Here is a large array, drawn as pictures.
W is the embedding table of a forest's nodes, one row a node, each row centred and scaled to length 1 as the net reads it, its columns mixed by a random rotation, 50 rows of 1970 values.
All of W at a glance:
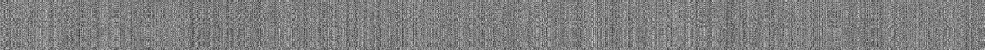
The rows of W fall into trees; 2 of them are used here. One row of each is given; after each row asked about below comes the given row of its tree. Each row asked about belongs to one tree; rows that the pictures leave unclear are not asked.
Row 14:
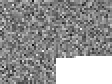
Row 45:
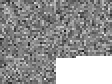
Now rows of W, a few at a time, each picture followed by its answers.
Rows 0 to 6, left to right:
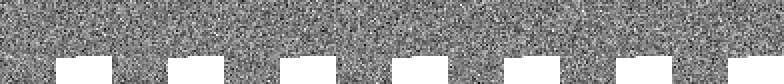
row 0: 45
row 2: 14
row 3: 45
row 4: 14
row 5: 45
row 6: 14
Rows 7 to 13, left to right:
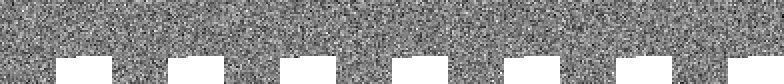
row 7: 45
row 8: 14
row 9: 45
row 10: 14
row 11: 14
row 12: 14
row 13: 45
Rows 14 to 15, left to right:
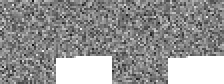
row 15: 14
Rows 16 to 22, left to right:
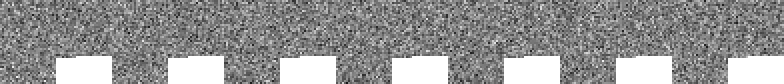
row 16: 14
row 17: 14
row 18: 45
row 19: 45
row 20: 45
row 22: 14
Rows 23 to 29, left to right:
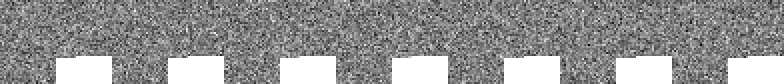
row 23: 45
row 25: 14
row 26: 14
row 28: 45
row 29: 45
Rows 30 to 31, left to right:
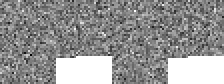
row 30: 45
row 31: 45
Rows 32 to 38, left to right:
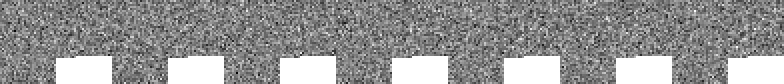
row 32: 45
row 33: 45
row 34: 45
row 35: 45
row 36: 45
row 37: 14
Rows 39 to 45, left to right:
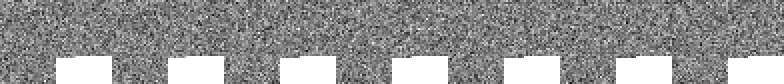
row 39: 14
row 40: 14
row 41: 45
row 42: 45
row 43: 45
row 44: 45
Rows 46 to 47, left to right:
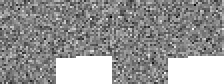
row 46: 45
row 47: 14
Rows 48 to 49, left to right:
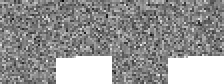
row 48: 14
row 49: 14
